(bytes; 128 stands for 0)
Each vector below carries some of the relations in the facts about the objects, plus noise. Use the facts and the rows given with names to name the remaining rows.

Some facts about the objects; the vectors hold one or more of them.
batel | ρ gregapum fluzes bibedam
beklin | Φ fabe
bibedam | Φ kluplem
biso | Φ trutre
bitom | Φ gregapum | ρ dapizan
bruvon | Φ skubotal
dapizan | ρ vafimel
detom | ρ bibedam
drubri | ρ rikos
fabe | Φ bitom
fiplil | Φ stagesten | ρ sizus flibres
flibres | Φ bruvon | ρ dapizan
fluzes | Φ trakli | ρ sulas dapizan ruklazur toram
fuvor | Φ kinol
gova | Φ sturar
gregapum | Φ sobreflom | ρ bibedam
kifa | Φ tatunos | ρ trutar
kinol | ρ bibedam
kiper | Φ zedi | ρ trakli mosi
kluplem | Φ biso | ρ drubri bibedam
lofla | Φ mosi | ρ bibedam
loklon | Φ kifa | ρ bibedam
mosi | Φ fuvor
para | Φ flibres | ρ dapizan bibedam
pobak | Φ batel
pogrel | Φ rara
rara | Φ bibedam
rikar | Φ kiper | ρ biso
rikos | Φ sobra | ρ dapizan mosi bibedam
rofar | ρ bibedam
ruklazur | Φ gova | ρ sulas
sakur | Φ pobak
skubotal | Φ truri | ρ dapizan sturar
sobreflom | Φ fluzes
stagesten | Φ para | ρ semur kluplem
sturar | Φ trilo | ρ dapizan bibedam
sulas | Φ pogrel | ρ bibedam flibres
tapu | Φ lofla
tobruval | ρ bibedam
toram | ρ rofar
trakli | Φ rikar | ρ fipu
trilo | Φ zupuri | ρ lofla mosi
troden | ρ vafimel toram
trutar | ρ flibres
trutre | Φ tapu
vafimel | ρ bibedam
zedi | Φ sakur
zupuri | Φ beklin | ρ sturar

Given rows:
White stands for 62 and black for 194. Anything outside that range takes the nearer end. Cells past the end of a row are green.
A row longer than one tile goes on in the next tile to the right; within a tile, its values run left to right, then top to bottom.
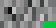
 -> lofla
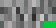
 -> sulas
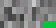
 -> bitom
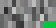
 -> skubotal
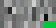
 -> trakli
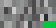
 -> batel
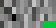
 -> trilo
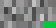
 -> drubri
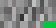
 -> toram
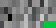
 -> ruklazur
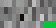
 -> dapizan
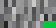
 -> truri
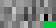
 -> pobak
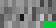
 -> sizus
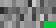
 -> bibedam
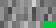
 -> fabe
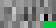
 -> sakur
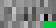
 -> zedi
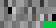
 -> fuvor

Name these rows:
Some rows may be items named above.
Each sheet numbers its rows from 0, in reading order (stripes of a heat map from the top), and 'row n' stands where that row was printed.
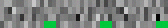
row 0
fluzes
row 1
trutar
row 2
kiper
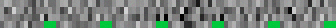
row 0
batel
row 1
kluplem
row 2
rikar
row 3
rikos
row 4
sulas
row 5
lofla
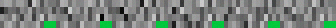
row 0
bibedam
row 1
kiper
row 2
mosi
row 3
stagesten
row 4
fiplil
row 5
drubri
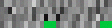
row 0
trakli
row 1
flibres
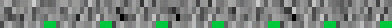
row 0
bitom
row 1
vafimel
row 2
sturar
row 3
ruklazur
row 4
gregapum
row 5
trilo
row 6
gova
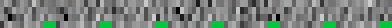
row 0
zupuri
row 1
ruklazur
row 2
fipu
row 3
kinol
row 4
sobra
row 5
semur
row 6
sobreflom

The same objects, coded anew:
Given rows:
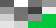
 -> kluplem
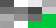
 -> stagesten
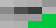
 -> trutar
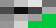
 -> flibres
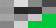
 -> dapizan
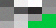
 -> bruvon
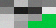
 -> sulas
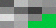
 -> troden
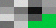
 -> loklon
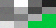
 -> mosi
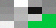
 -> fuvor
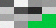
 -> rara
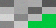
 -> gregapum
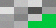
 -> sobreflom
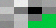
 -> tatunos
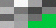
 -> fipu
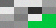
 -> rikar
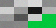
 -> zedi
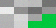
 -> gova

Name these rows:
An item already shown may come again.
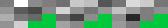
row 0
rikos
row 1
trakli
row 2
kiper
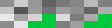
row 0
sturar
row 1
fluzes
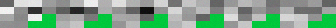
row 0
rikar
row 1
fiplil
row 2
kifa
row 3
trilo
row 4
bitom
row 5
ruklazur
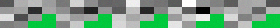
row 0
batel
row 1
vafimel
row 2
kinol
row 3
biso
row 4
gregapum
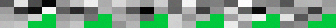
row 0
bibedam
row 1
fiplil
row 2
kifa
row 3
kinol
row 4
biso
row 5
batel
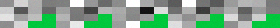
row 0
zupuri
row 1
drubri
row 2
semur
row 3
lofla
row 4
bitom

